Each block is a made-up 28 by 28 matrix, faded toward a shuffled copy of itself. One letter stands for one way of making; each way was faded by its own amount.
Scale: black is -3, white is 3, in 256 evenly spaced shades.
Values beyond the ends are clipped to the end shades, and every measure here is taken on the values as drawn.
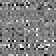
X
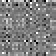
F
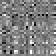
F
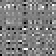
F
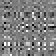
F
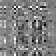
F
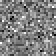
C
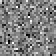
C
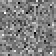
C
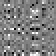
F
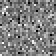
C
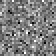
C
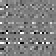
X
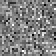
C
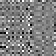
F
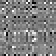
F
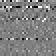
X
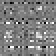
X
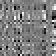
F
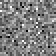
C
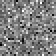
C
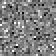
C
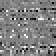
X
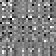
F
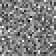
C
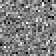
C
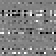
X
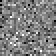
C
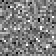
C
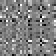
F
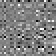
F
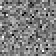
C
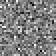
C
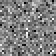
C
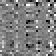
F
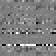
X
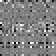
X
